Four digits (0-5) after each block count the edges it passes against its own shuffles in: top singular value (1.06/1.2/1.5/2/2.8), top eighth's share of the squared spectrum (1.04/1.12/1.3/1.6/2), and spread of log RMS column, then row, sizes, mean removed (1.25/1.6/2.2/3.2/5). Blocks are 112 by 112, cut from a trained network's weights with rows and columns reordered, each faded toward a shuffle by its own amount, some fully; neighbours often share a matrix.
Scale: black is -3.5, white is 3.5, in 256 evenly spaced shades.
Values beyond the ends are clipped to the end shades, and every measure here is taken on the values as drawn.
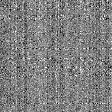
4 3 1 3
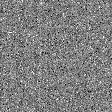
0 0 0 0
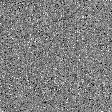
1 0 0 0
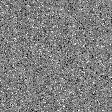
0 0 0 0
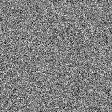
2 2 0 1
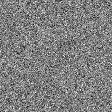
2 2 0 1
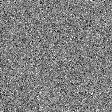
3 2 0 1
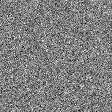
1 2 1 0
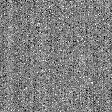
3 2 0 1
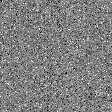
1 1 0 0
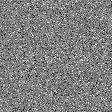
0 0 0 0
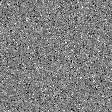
0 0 0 0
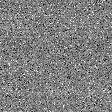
1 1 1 0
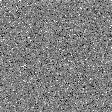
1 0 0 0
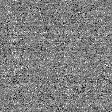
2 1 1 0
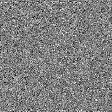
3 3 1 2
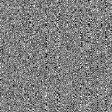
3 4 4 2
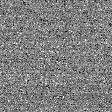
2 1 1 0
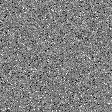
0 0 0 0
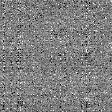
3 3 3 0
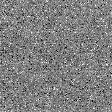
2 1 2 0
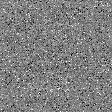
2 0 0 0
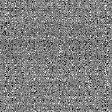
3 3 3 0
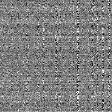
4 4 4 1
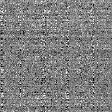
4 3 4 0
